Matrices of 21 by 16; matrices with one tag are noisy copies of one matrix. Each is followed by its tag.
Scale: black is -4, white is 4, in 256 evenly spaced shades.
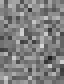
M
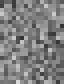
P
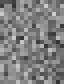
P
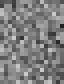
P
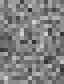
M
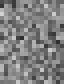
P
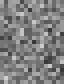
M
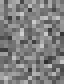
M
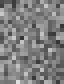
P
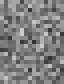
M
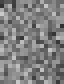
P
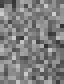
P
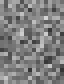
M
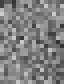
P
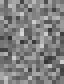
M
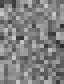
P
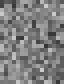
P
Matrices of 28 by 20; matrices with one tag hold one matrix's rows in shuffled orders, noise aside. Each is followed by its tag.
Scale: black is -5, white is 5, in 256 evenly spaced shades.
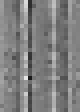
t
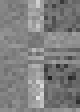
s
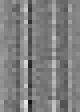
t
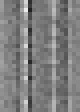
t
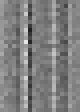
t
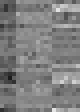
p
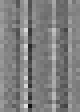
t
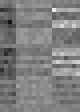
p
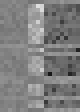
s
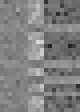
s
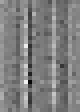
t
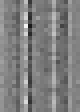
t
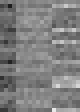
p
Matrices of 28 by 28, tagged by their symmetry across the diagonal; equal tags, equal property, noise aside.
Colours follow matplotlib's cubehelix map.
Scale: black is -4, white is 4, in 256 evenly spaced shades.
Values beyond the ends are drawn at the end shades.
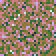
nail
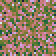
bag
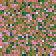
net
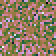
bag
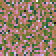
net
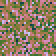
bag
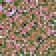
nail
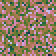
bag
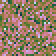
net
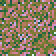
nail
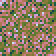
nail
